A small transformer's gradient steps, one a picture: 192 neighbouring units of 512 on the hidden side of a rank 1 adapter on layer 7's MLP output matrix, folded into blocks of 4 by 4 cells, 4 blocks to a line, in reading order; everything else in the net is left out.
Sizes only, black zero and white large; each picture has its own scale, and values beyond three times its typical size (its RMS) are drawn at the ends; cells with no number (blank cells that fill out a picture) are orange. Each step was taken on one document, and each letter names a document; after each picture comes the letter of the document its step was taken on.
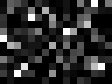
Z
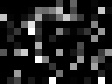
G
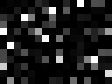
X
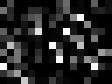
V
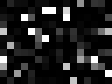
X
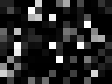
Z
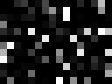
X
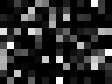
X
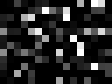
X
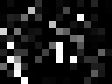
V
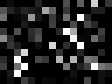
Z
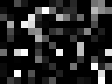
G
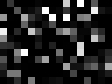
Z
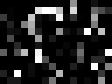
G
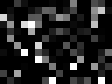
G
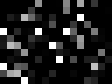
V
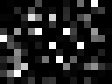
Z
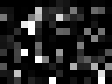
G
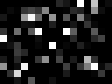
Z
